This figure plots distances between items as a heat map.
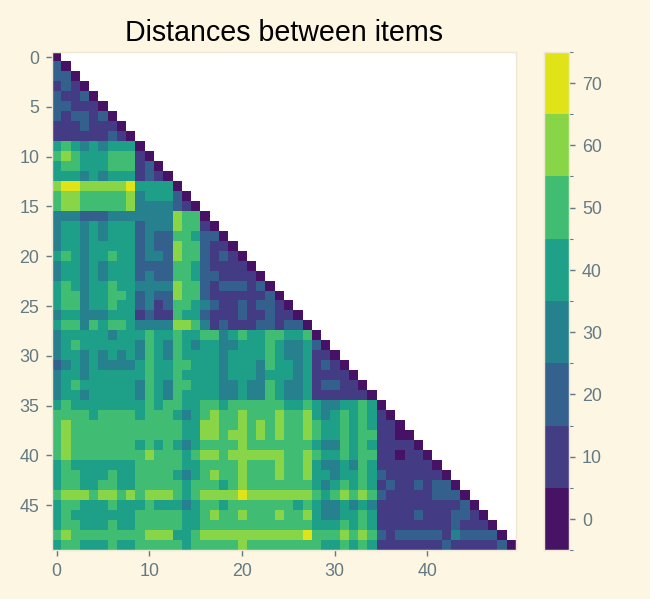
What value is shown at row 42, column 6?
50
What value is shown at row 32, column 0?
30
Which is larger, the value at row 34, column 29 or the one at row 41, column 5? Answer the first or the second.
the second
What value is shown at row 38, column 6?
50
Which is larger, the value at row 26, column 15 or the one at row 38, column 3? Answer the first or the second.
the second
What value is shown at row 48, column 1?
60
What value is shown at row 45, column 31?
40
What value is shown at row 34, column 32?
10
